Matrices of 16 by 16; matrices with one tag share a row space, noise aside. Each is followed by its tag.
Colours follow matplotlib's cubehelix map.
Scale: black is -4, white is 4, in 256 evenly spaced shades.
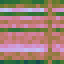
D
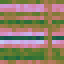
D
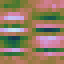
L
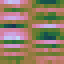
L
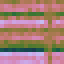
D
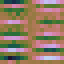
L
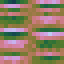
L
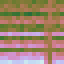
D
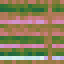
D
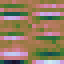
L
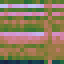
D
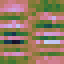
L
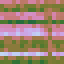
D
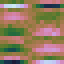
L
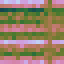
D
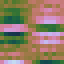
L
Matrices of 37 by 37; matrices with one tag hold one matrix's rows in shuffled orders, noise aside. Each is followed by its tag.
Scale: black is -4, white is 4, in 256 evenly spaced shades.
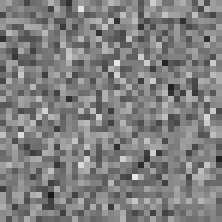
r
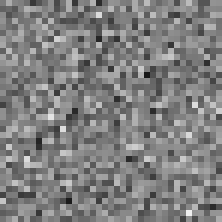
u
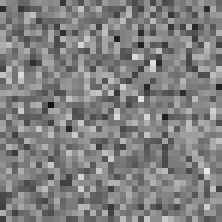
r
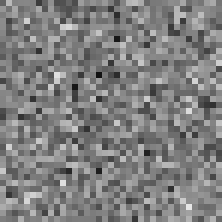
u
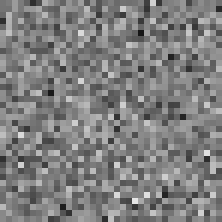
r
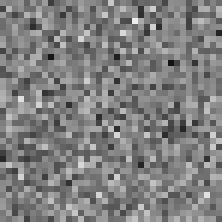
r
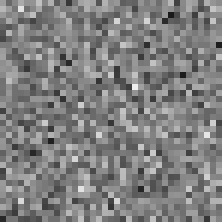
r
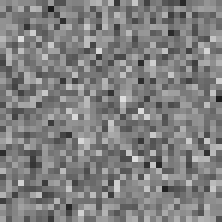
r
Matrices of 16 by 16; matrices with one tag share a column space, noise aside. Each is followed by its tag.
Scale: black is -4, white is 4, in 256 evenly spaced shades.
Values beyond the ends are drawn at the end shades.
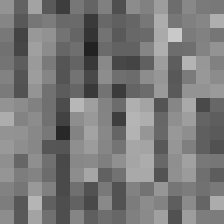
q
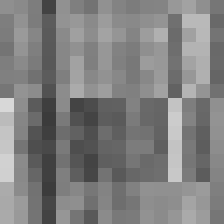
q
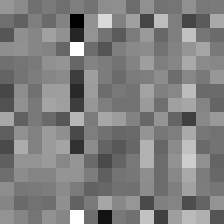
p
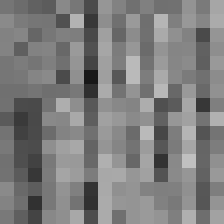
q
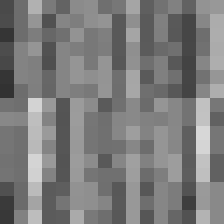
q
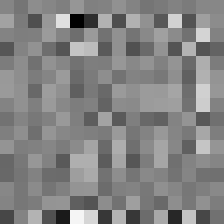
p
